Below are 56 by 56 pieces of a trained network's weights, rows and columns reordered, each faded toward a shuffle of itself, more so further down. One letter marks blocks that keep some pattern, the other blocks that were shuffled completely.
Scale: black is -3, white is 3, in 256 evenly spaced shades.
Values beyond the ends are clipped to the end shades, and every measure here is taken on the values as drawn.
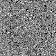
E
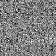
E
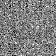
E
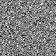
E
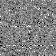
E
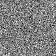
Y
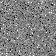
Y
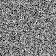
Y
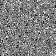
Y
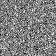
Y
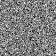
Y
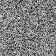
Y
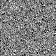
E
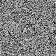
Y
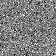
Y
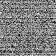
E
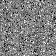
Y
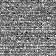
E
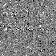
E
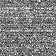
E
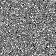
Y
